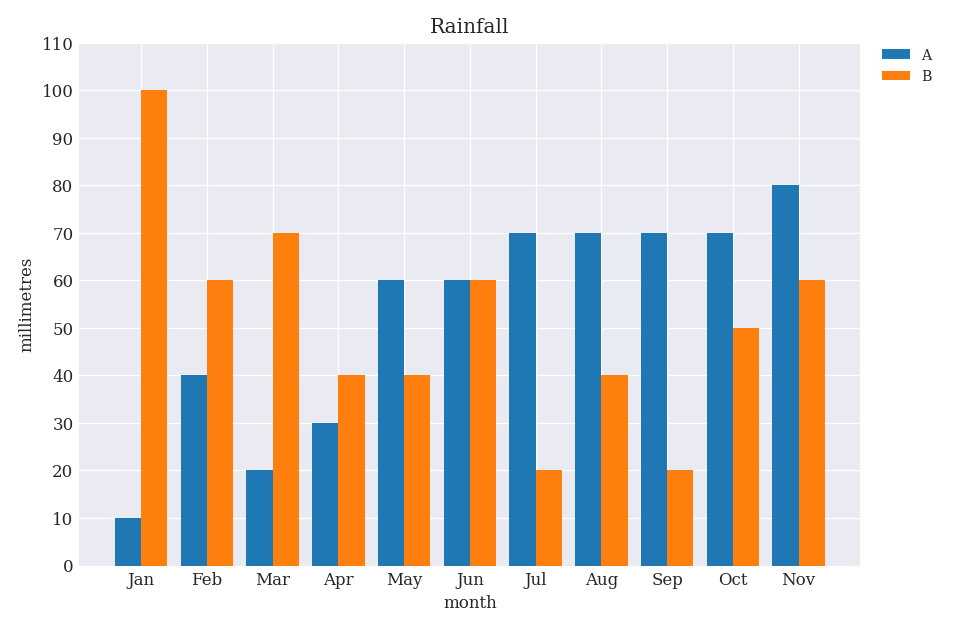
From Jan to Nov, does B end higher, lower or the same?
lower
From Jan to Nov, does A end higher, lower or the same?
higher
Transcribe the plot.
Title: Rainfall
x-axis: month, ticks Jan Feb Mar Apr May Jun Jul Aug Sep Oct Nov
y-axis: millimetres, ticks 0 10 20 30 40 50 60 70 80 90 100 110
Legend: A, B
Values:
A: 10 40 20 30 60 60 70 70 70 70 80
B: 100 60 70 40 40 60 20 40 20 50 60
